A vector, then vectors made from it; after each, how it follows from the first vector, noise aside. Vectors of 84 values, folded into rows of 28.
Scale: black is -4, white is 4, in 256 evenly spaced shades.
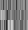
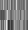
negated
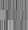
shrunk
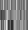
negated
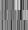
reversed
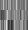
negated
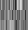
wrapped around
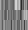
reversed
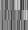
reversed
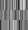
wrapped around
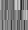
reversed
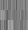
shrunk
